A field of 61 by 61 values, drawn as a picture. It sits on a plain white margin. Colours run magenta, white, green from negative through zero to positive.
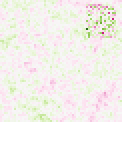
Neither half mirrors the other. The top right is the roughest part. Overall the values sit about 50% of the way up the scale. There is no overall slope. In the top right lies a patch that is rougher than the rest. No row or column stands out.
